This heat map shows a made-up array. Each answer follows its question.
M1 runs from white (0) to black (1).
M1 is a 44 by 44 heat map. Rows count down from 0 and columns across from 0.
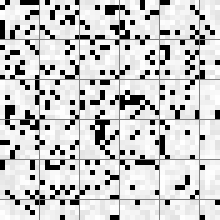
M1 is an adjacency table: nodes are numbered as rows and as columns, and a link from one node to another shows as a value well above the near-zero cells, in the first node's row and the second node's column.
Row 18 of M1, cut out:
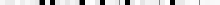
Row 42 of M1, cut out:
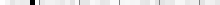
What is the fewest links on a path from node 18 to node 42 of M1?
3
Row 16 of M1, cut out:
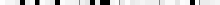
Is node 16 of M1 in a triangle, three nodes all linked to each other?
yes
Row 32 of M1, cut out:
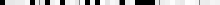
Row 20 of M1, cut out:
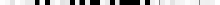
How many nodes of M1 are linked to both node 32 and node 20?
5
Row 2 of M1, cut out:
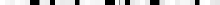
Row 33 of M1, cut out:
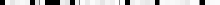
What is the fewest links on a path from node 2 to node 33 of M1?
2
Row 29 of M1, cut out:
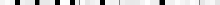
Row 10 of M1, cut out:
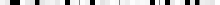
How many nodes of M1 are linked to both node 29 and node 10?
2
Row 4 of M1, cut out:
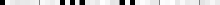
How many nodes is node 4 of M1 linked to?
6
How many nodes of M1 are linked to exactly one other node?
2
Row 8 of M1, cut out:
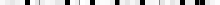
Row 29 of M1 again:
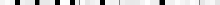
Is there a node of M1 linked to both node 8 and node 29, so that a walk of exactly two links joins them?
no
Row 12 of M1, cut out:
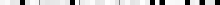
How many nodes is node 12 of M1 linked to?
7
